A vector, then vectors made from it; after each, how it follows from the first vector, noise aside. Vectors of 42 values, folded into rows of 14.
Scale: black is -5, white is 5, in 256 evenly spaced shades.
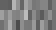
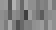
sign-scrambled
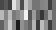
scaled up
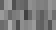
sign-scrambled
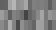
sign-scrambled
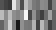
scaled up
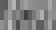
sign-scrambled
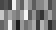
scaled up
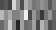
scaled up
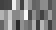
scaled up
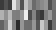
scaled up
